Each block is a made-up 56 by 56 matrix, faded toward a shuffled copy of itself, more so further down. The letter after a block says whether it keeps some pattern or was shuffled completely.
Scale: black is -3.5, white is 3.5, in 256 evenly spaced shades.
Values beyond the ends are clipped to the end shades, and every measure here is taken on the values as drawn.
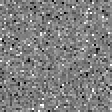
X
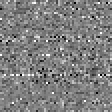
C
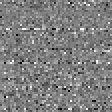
C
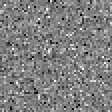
X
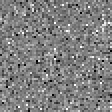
X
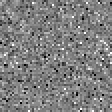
X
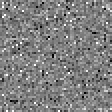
X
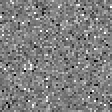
X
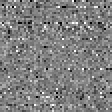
C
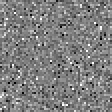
X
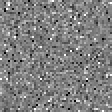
X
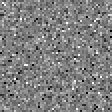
X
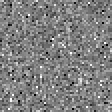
X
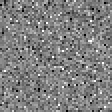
X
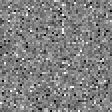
X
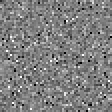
X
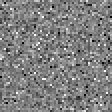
X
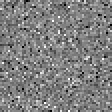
X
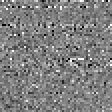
C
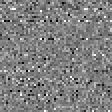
C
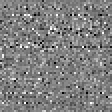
C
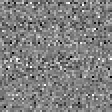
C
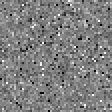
X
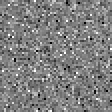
X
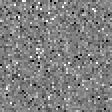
X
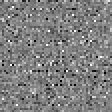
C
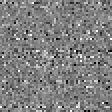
C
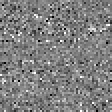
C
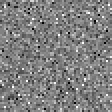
X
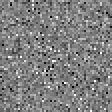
X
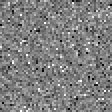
X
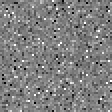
X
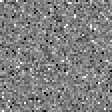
X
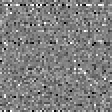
C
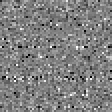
C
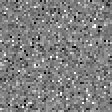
X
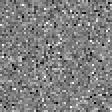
X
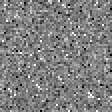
X
